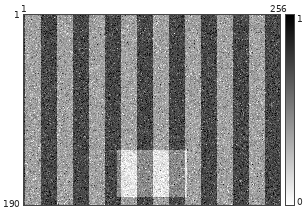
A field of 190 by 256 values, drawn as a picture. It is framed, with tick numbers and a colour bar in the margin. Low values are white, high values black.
Stripes running up and down repeat 8 times from left to right. An odd patch, lower than its surroundings, sits in the bottom middle. The ninth with the lowest average is the bottom middle.
